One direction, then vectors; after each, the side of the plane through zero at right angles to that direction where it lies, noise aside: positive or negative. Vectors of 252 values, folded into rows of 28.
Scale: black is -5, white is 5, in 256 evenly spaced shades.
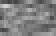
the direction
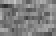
negative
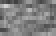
positive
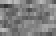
negative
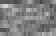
positive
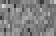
positive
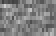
positive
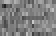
negative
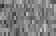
negative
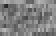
negative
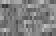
negative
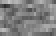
negative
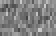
negative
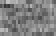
negative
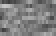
positive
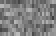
positive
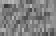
negative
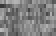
negative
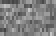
positive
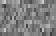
negative
